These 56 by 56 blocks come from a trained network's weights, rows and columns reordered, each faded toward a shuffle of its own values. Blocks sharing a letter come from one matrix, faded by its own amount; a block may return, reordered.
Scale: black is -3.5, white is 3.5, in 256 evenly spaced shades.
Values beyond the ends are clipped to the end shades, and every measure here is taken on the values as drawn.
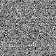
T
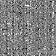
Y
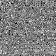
T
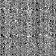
Y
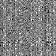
Y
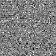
T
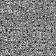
T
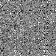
T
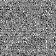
T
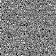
T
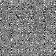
T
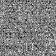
T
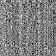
Y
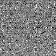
T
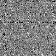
T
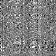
Y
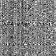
Y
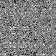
T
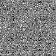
T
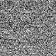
T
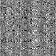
Y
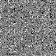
T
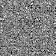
T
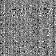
Y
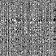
Y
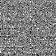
T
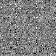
T
